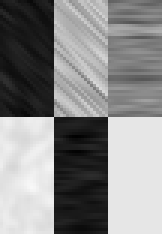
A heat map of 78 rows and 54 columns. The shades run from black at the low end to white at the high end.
The table splits into 2 rows of 3 panels. Panel 1,1: very low, slanting down to the right, faint in contrast. Panel 1,2: high, slanting down to the right. Panel 1,3: middling, streaked across. Panel 2,1: very high, blotchy, faint in contrast. Panel 2,2: very low, streaked across, faint in contrast. Panel 2,3: very high, flat.
